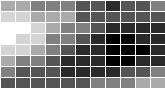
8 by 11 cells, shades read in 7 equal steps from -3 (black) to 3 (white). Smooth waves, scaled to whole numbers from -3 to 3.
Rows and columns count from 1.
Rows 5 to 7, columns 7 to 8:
-2 -3 / -2 -3 / -2 -2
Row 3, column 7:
-1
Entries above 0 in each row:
2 5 4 3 3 1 0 2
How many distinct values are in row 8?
3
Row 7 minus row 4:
-3 -3 -3 -1 -2 -1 0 1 2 1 2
